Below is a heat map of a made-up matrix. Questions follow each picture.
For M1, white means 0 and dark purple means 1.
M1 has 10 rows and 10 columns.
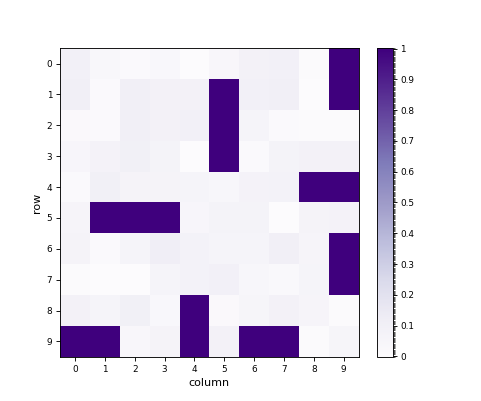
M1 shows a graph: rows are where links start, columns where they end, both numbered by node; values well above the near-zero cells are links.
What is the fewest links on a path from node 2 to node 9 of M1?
3
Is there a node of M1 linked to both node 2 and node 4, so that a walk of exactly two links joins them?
no
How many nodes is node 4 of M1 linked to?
2
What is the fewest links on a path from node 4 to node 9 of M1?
1
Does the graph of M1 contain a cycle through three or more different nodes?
no
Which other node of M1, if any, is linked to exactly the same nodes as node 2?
node 3
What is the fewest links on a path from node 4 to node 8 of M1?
1
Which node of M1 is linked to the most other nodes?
node 9
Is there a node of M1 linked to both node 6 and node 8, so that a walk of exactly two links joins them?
no
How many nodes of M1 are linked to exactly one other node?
6
